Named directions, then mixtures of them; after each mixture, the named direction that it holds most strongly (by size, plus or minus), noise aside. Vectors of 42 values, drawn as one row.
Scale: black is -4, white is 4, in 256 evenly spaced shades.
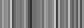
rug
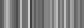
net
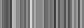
rug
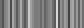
rug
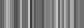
net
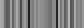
net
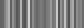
net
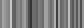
rug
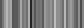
net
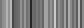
rug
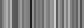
rug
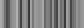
net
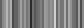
rug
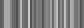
net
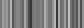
rug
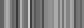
net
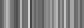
net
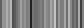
rug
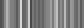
net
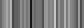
rug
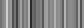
net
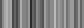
net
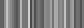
net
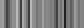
net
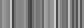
rug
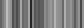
net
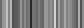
rug
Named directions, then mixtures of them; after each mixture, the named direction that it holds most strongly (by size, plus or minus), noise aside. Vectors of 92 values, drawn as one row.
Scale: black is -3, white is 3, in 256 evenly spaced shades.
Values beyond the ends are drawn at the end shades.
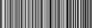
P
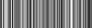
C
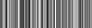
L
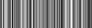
C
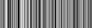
L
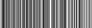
P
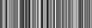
L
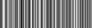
L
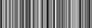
L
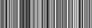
L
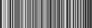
P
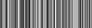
L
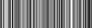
C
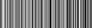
P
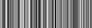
L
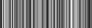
C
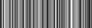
C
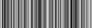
C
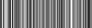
C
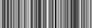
L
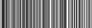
P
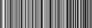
P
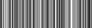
C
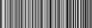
P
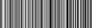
P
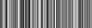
L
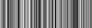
L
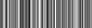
L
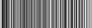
P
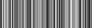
C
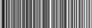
P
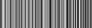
P
